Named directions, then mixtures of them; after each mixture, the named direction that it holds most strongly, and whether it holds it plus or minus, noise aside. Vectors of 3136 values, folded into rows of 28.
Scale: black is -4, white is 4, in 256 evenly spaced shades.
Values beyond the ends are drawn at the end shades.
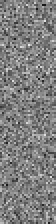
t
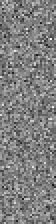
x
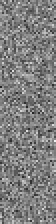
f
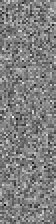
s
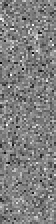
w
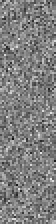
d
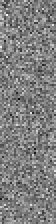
f, plus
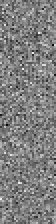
w, minus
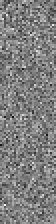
s, minus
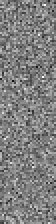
t, minus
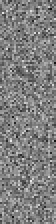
f, minus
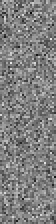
x, plus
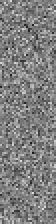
f, plus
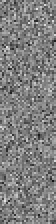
d, minus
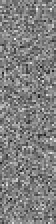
t, minus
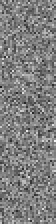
f, plus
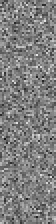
t, plus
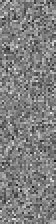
d, plus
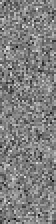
d, minus
